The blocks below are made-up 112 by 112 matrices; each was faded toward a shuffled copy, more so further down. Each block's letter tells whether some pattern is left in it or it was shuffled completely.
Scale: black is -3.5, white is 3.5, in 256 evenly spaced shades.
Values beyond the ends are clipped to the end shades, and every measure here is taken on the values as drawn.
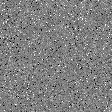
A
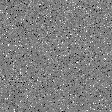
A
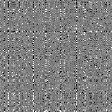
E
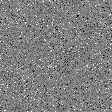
A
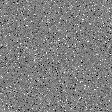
A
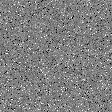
A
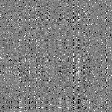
E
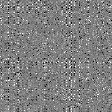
E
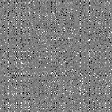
E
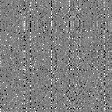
E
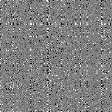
E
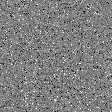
A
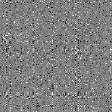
E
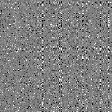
E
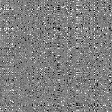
E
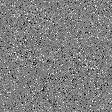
A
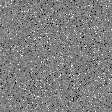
A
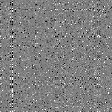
E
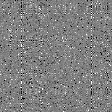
E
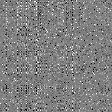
E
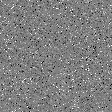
A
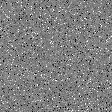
A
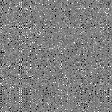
E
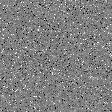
A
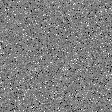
A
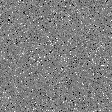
A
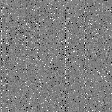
E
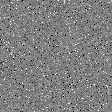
A
